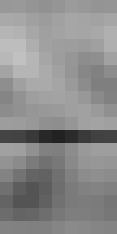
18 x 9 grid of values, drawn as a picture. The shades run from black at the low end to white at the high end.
Histogram: skewed, a long tail of low values. Odd lines: row 11. Ninth with the highest average: top left.
